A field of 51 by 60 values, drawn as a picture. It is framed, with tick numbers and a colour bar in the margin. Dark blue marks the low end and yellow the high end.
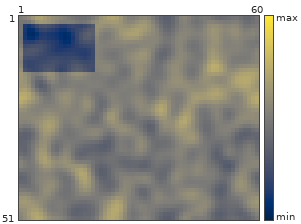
Histogram: skewed, a long tail of low values. Mirror symmetry: none. Odd patch: lower, in the top left. Ninth with the lowest average: top left. Roughest part: top left.
